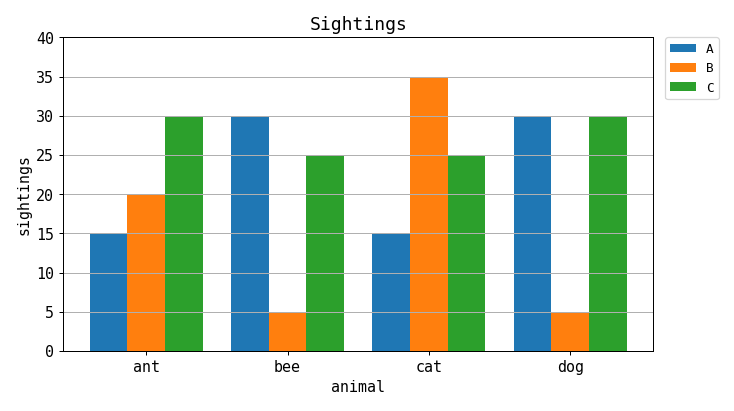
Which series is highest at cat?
B
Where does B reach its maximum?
cat
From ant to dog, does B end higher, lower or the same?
lower
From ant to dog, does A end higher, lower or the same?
higher
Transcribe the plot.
Title: Sightings
x-axis: animal, ticks ant bee cat dog
y-axis: sightings, ticks 0 5 10 15 20 25 30 35 40
Legend: A, B, C
Values:
A: 15 30 15 30
B: 20 5 35 5
C: 30 25 25 30
